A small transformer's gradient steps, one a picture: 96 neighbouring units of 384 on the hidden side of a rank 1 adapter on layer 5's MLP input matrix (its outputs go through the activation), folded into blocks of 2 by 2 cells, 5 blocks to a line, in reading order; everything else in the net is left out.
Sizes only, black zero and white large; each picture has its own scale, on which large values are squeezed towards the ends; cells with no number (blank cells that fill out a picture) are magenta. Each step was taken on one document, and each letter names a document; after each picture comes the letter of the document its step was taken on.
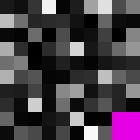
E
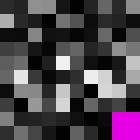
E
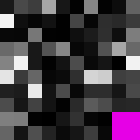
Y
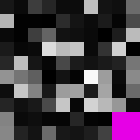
Y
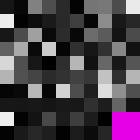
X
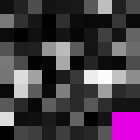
E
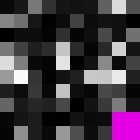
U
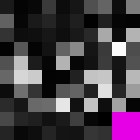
Y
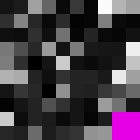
U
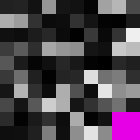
E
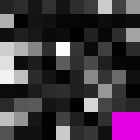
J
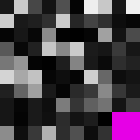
Y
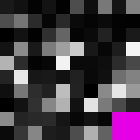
U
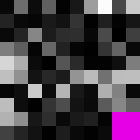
X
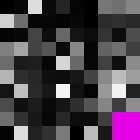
J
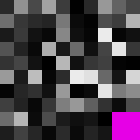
X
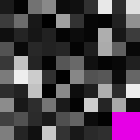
Y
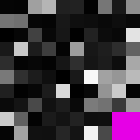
J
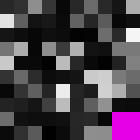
U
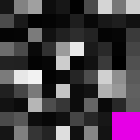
J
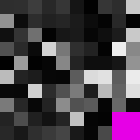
E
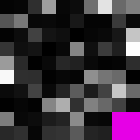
E
